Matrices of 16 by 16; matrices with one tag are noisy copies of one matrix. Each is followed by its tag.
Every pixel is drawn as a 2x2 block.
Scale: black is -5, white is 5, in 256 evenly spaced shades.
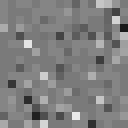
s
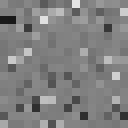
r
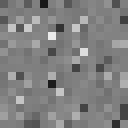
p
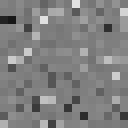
r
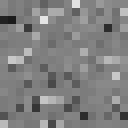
r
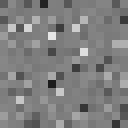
p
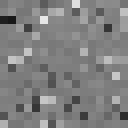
r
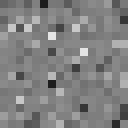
p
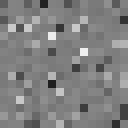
p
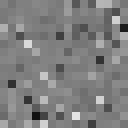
s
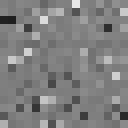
r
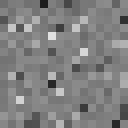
p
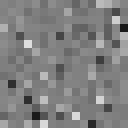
s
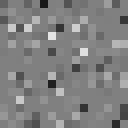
p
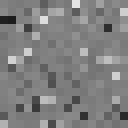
r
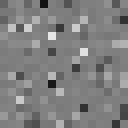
p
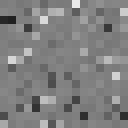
r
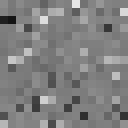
r
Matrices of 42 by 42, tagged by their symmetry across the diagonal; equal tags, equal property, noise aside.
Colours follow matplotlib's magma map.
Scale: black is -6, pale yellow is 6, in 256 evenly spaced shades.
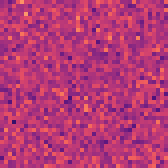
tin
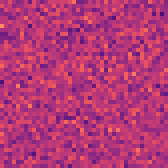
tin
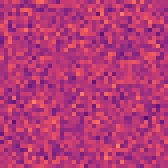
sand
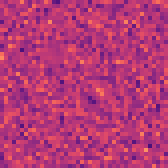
sand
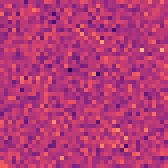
tin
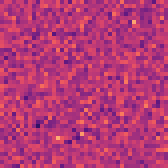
tin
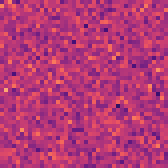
tin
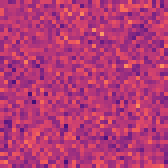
sand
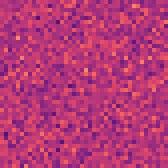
sand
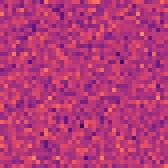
tin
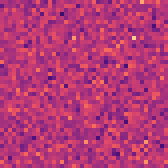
tin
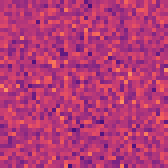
sand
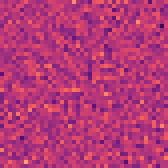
sand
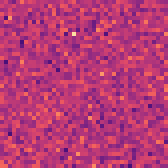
tin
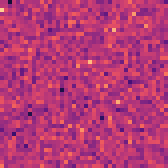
sand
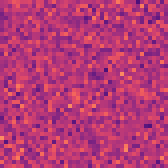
sand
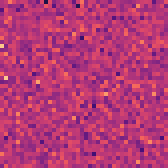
sand
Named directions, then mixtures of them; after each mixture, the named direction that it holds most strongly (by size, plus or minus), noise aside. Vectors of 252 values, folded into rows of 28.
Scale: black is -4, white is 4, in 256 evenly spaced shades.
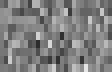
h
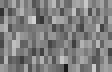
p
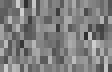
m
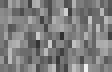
h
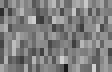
p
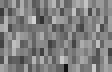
p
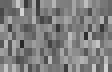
m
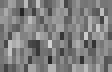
h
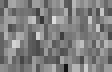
h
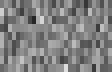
p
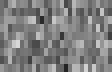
h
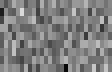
p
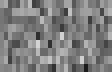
h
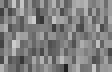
p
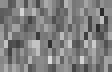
h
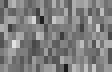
p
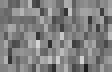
h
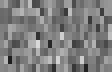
h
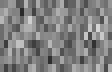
m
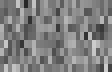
m
